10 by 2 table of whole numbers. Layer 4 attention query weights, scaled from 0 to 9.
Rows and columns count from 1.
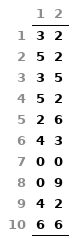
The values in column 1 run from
0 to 6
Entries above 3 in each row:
0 1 1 1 1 1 0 1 1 2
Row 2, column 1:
5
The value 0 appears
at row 7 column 1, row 7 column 2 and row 8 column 1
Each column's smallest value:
0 0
